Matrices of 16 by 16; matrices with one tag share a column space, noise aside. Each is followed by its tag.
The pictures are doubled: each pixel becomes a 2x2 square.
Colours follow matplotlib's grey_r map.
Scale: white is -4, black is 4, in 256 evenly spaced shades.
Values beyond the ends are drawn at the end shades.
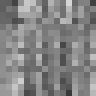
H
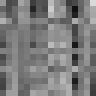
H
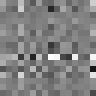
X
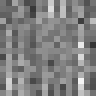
H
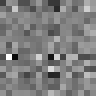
X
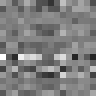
X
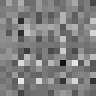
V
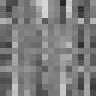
H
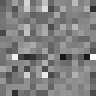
X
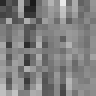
H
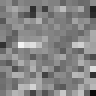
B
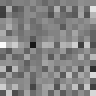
B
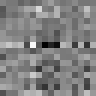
B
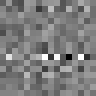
X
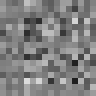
V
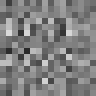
V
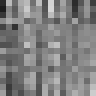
H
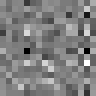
V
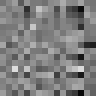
B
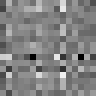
X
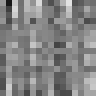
H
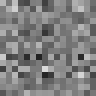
X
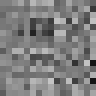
V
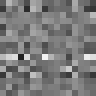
X
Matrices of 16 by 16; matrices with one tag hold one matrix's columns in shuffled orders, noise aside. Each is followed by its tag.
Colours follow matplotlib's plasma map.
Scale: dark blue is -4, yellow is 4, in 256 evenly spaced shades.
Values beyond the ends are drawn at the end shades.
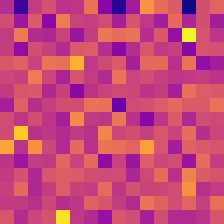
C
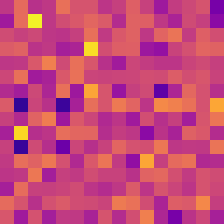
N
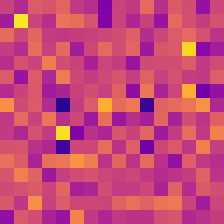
N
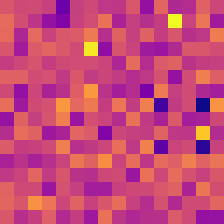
N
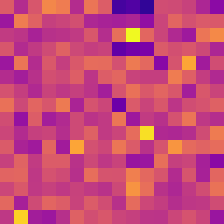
C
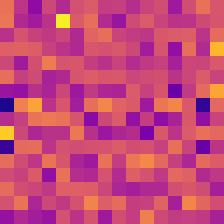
N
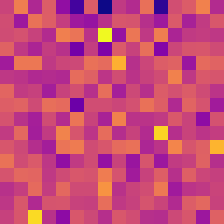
C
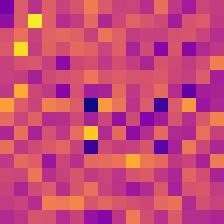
N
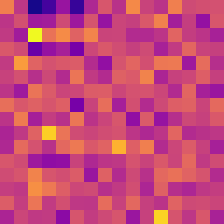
C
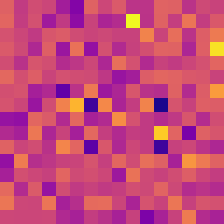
N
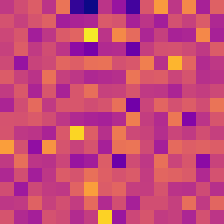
C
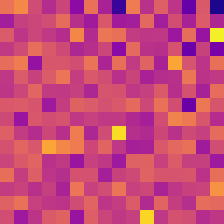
C
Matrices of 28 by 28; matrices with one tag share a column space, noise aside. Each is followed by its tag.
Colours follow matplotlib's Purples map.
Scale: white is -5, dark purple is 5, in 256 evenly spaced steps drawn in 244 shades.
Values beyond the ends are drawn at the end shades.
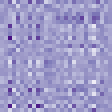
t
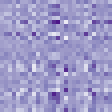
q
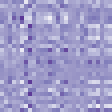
t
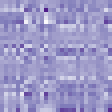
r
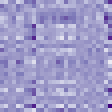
t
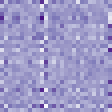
t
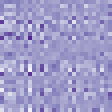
q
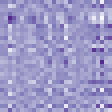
t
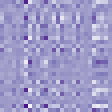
t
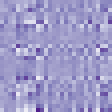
r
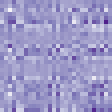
r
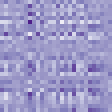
q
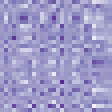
t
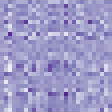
q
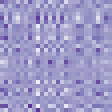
t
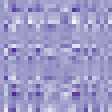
r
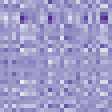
t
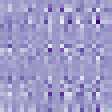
r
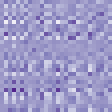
q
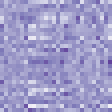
t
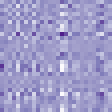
q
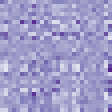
q
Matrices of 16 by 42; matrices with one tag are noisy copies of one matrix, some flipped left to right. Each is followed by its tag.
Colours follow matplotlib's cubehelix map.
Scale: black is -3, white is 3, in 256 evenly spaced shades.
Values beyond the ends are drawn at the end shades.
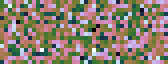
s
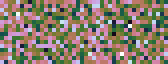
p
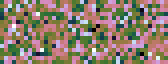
s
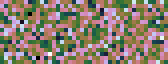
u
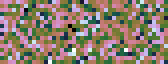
s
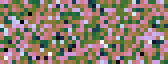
u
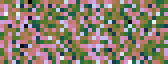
p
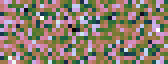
s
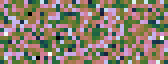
u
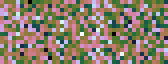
p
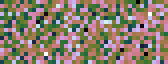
p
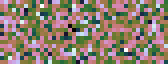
s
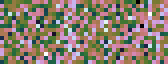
p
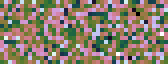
u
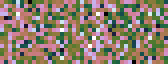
p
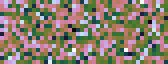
s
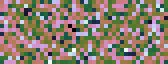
s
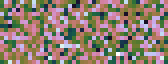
u
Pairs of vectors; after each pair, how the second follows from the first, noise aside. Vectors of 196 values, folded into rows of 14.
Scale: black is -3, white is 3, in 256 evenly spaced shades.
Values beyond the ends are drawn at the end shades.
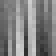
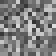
shuffled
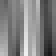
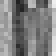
wrapped around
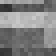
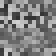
sign-scrambled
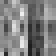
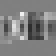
partly zeroed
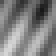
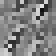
sign-scrambled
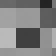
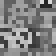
sign-scrambled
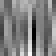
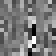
sign-scrambled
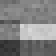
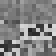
sign-scrambled
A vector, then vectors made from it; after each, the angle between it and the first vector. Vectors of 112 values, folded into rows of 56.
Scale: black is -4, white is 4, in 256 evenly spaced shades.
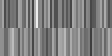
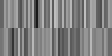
nearly opposite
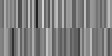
nearly opposite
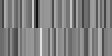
partly opposed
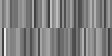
partly opposed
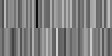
nearly opposite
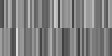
partly opposed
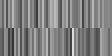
partly opposed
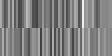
orthogonal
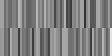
partly aligned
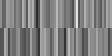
partly opposed
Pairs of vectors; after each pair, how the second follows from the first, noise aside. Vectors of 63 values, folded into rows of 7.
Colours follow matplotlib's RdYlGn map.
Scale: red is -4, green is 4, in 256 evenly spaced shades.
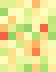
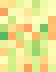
negated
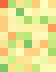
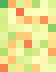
negated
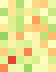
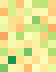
negated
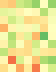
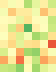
wrapped around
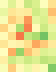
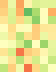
shuffled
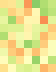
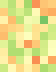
negated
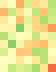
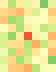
wrapped around
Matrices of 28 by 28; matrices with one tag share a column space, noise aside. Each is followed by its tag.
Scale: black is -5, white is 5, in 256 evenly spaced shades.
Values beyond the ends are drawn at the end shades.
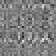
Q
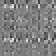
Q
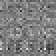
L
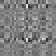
Q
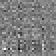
L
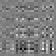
L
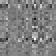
Q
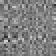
Q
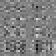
L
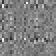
Q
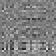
L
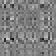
Q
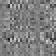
Q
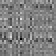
Q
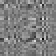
Q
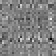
Q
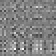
L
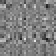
Q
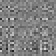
L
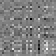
L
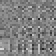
L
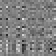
L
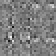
Q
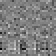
L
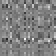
Q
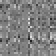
Q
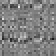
Q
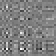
L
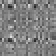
Q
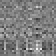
L
